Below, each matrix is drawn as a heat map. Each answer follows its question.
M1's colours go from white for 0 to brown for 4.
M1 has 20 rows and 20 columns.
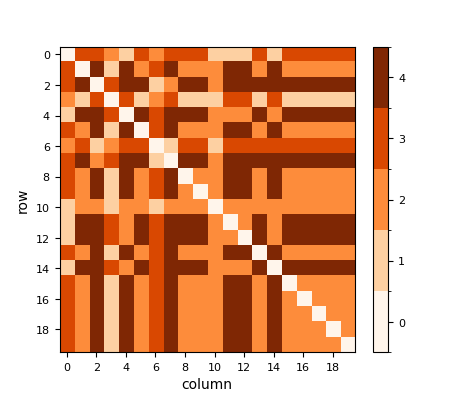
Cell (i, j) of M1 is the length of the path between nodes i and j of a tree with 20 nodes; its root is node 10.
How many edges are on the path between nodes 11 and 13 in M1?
4
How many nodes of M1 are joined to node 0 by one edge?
5
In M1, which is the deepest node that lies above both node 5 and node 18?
3
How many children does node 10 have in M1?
3
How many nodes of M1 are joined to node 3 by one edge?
11
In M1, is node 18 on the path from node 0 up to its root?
no
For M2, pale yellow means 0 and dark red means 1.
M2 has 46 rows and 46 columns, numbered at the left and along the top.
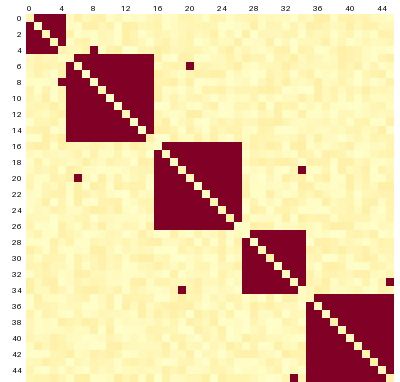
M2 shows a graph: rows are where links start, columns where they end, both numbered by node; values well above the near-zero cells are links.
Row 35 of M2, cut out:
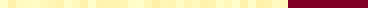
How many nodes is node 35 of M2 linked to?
10
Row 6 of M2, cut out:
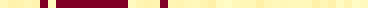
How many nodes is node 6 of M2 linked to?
11
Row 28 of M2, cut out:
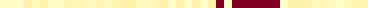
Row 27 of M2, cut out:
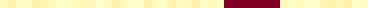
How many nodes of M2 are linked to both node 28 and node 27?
6
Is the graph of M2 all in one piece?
yes
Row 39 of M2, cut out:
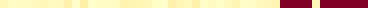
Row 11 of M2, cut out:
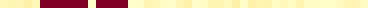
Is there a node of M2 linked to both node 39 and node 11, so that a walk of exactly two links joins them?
no
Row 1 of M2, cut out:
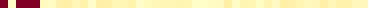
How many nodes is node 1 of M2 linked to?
4
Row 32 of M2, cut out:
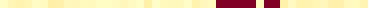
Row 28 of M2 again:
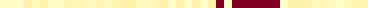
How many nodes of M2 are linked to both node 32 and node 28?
6
